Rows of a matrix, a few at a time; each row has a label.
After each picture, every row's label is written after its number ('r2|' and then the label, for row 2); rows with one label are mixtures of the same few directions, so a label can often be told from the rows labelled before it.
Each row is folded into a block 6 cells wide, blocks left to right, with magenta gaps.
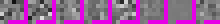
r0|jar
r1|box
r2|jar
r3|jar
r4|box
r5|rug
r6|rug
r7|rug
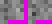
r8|jar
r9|rug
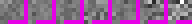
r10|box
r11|rug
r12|jar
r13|jar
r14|jar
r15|box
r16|box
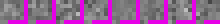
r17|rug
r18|rug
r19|box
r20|box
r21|jar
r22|jar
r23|jar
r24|jar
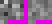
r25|rug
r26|rug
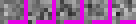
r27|rug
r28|jar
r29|rug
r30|rug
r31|rug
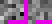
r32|box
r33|jar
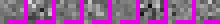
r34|box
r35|box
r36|rug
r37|rug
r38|rug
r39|rug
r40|rug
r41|box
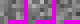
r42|jar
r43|box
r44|box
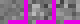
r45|box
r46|rug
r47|rug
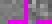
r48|box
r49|rug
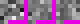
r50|box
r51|jar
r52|jar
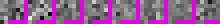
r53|jar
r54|box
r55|rug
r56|box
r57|rug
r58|jar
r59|box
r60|jar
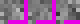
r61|jar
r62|jar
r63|jar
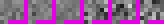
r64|jar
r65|rug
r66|box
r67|jar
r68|rug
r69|jar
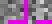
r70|box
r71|jar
